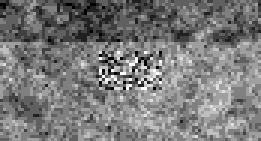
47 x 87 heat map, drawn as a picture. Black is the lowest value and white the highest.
Seam: horizontal, 30% of the way down, the bottom part higher. Mirror symmetry: none. Odd patch: rougher, in the centre. Roughest part: centre.
